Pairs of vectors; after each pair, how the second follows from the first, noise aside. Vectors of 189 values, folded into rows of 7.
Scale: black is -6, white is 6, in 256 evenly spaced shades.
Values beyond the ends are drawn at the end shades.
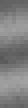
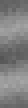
copied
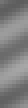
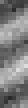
scaled up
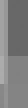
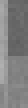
copied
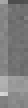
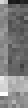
scaled up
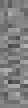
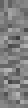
copied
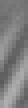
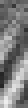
scaled up
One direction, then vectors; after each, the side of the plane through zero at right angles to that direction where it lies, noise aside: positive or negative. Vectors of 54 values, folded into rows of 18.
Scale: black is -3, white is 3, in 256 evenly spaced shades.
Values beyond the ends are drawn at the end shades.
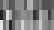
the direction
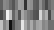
positive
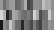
negative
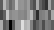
positive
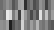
positive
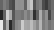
positive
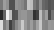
positive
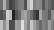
positive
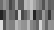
positive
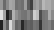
negative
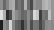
negative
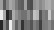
negative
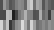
positive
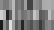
negative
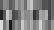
positive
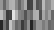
negative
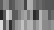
positive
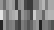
negative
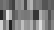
positive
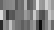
negative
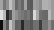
negative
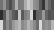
positive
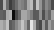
positive
